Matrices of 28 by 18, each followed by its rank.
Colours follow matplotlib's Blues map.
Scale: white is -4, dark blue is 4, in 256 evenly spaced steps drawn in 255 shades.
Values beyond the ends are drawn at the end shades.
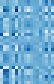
two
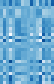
two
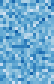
full rank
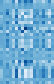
two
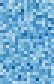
full rank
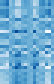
two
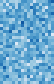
full rank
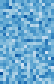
full rank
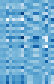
two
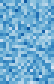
full rank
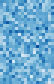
full rank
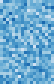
full rank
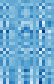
two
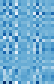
two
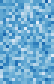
full rank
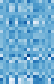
two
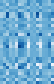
two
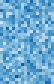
full rank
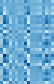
two
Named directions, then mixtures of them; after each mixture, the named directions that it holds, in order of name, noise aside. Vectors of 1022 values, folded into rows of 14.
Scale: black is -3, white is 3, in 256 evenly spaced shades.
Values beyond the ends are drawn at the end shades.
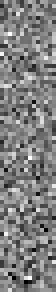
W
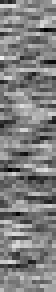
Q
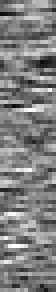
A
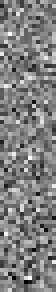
W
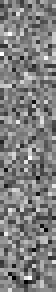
W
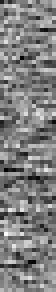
Q, W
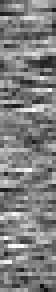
A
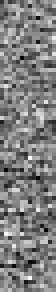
Q, W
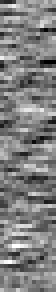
A, Q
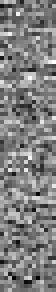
Q, W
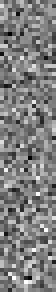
W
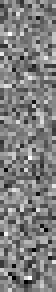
W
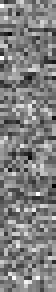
Q, W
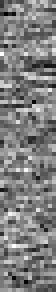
A, W
